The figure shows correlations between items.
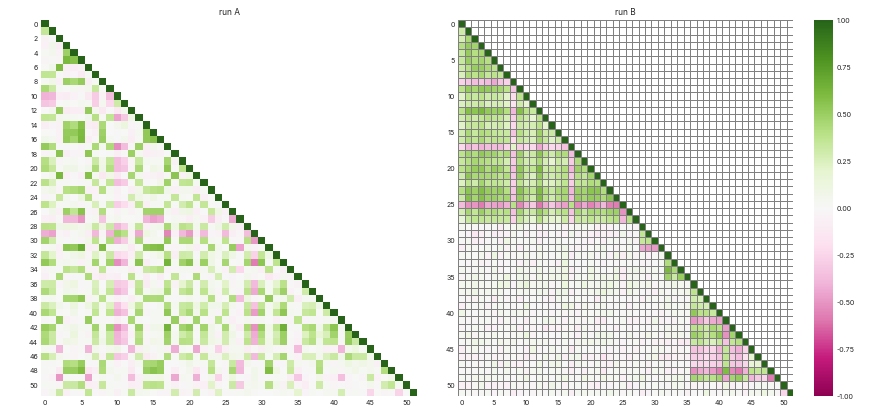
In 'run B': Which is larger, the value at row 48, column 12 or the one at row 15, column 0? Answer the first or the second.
the second
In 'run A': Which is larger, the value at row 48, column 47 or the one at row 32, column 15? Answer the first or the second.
the first
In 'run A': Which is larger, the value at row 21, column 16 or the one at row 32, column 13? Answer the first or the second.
the second
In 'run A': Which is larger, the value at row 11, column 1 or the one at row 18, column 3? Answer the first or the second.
the second
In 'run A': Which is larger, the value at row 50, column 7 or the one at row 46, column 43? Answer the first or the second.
the second
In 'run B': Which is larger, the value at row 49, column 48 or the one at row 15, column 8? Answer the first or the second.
the second
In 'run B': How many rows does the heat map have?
52
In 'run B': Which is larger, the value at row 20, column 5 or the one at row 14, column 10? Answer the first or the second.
the first
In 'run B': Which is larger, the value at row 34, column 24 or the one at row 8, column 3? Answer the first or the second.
the first
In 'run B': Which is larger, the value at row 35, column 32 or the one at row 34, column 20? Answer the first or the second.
the first
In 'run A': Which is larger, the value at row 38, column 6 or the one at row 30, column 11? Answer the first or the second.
the first
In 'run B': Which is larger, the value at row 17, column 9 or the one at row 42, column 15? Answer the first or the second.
the second
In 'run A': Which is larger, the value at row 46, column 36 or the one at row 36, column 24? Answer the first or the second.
the first
